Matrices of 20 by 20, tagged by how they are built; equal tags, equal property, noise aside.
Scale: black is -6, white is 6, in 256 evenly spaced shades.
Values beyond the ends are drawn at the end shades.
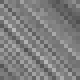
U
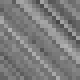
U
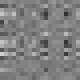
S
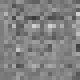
S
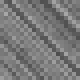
U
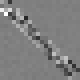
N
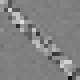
N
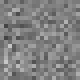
S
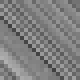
U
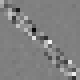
N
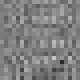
S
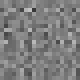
S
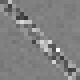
N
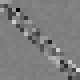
N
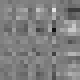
S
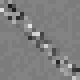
N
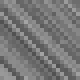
U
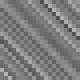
U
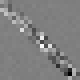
N
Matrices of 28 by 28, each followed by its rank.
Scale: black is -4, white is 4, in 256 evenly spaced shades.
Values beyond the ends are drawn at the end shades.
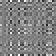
two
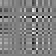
one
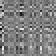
two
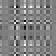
one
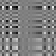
one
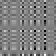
one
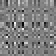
two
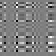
one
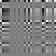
one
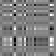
one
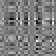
two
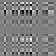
one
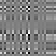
one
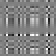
one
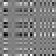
one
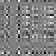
two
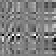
two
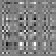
two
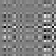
one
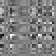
two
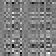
two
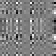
two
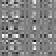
two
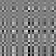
one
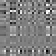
two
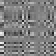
two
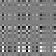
one
